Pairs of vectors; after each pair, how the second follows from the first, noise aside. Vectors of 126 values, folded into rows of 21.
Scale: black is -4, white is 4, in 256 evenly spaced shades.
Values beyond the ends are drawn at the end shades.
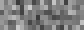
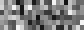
scaled up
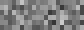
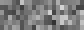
sign-scrambled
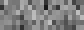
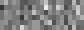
sign-scrambled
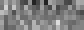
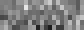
reversed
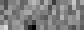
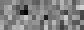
wrapped around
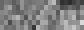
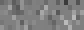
partly zeroed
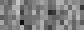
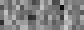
reversed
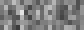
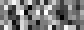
scaled up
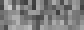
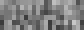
reversed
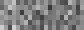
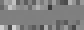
partly zeroed
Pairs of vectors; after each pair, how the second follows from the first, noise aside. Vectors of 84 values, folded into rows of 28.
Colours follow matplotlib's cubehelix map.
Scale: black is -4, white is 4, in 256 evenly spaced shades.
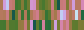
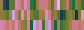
negated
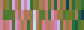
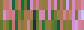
negated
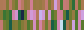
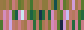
negated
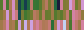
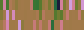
partly zeroed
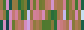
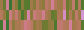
shrunk
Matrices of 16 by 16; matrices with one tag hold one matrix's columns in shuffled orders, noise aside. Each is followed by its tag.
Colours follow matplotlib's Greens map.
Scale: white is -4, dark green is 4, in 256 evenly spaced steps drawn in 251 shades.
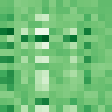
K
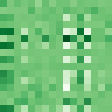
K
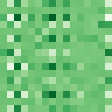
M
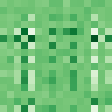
K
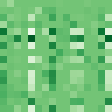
K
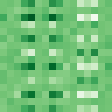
M
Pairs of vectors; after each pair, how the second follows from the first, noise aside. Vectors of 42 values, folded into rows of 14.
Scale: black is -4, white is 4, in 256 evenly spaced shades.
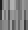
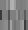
partly zeroed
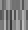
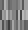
shuffled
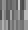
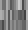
sign-scrambled
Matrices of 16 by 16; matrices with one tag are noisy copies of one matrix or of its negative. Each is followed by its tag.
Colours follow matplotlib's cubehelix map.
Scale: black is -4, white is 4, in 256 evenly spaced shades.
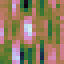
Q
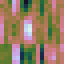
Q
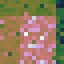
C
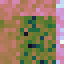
C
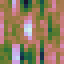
Q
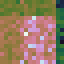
C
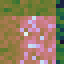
C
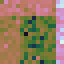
C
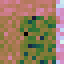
C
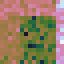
C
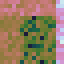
C
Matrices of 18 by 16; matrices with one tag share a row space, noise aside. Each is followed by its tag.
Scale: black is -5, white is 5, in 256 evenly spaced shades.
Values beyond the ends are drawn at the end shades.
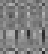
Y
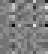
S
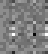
S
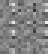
S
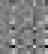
S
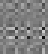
Y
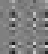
S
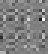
Y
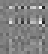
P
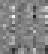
S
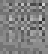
P
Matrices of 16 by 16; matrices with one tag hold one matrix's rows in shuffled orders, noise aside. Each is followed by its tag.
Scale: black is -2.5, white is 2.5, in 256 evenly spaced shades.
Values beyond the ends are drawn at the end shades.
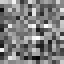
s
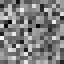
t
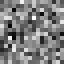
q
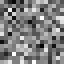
q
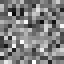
q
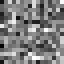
s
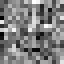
s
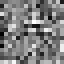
s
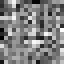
s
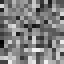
s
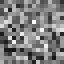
q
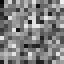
s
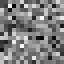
q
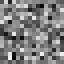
q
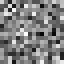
q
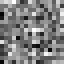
s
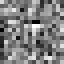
s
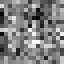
s
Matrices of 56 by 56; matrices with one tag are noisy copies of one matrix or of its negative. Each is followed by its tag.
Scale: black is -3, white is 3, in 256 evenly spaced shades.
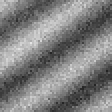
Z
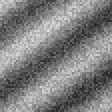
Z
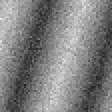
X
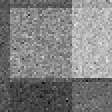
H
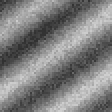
Z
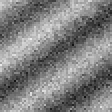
Z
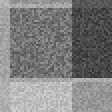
H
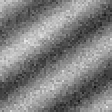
Z
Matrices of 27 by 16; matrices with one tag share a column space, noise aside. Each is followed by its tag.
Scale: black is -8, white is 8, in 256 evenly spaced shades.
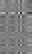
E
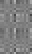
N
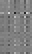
E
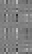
N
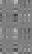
N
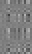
N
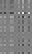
E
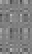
N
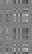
N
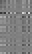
E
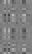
N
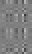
N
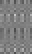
N
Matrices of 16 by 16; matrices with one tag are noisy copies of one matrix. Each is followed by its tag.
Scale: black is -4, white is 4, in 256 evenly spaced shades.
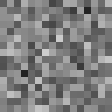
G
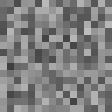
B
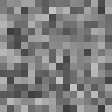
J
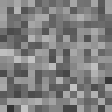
J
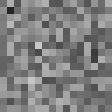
G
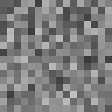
B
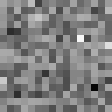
J
